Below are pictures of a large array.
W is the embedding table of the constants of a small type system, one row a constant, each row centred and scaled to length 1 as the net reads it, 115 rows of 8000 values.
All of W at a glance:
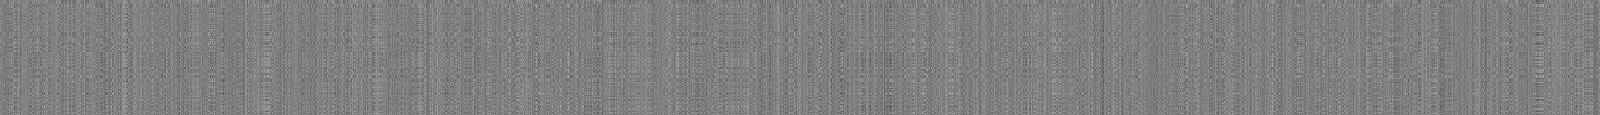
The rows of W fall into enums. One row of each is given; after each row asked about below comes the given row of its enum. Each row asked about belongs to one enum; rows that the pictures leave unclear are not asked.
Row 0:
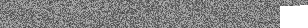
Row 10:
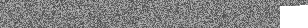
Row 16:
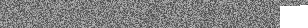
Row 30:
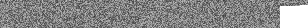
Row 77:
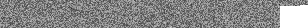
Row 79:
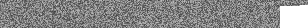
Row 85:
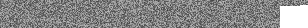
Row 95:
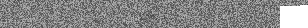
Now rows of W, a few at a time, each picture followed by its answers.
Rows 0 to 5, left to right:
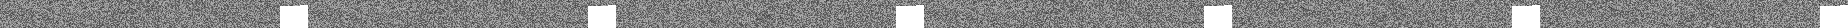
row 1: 0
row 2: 95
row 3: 0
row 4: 77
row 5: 77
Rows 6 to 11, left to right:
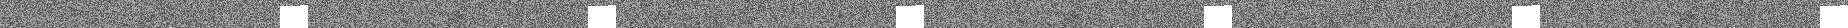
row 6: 77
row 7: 95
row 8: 10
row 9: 95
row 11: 95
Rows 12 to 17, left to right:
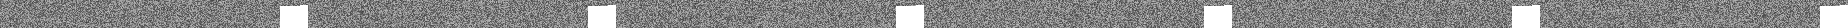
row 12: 85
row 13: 79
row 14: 30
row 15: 16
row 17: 10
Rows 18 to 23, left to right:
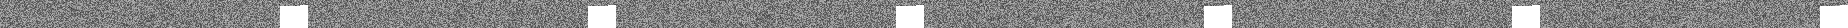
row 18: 77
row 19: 16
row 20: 95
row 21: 30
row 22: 16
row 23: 30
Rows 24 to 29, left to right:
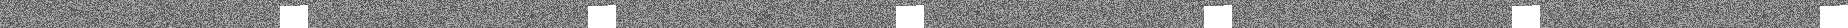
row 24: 77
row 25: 10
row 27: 79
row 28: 95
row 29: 10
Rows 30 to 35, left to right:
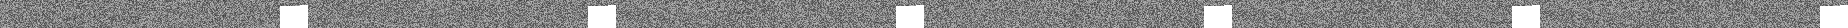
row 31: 85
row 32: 0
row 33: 16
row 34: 0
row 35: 0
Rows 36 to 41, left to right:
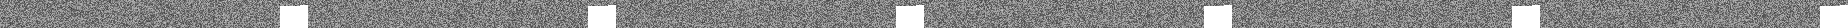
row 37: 16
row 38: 85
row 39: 10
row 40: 85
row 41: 10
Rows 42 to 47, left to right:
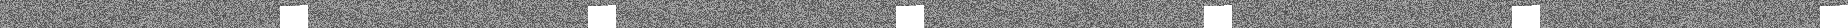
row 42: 30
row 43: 0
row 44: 0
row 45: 77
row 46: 79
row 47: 30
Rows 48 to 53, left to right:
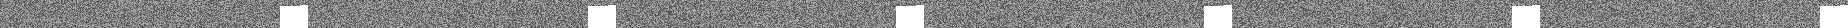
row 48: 85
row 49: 16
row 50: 79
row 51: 30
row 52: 77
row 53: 77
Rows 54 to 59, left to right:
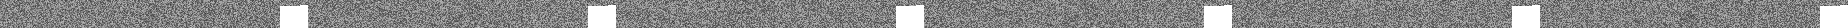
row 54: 16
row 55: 77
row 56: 0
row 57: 77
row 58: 85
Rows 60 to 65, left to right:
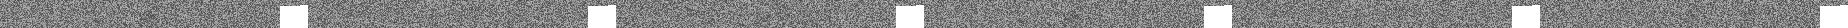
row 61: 85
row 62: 77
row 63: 95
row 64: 85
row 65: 16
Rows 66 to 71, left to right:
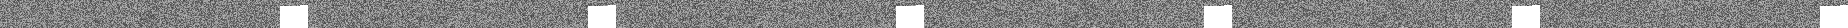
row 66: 95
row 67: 30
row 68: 30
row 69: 77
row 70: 77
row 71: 85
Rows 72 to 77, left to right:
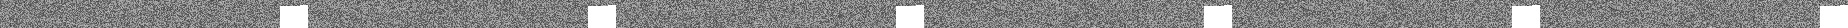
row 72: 85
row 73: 0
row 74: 10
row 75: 77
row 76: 77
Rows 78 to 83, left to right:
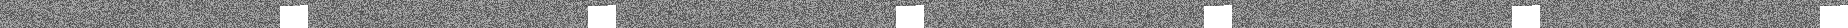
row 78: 0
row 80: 79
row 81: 10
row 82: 85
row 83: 95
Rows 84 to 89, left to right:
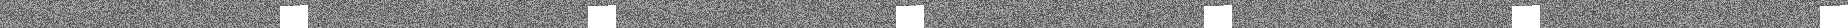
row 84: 0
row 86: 0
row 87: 10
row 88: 95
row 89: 79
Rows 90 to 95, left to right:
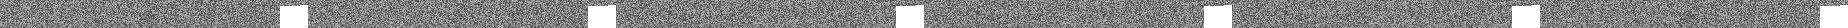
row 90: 95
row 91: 16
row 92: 79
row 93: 79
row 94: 79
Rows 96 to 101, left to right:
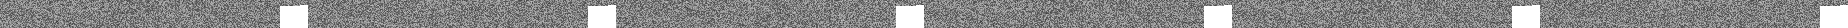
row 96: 0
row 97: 85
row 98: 77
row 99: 0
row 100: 0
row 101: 85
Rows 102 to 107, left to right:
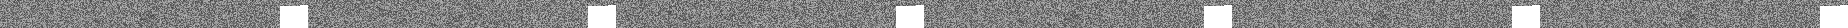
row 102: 95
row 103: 77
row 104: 79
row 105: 95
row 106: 95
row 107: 95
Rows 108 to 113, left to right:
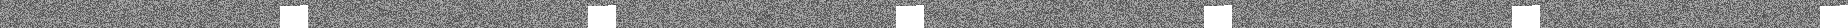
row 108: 85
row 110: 95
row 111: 0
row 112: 85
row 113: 10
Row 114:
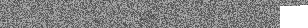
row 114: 95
